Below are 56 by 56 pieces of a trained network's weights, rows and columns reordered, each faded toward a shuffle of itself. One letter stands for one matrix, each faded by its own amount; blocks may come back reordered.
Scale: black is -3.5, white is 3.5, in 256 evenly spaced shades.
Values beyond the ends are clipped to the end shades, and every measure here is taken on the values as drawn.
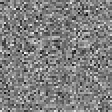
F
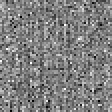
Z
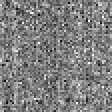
Z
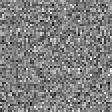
F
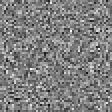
F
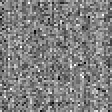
Z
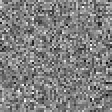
F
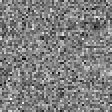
F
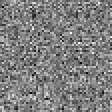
F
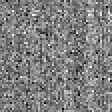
Z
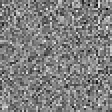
F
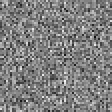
F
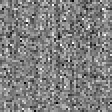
Z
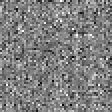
Z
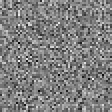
F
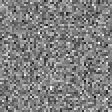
F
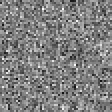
F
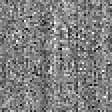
Z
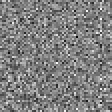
F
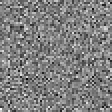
F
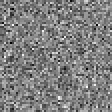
F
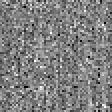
Z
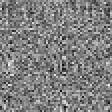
F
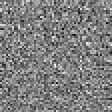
F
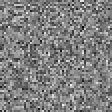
F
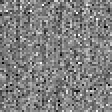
Z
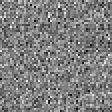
F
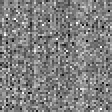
Z
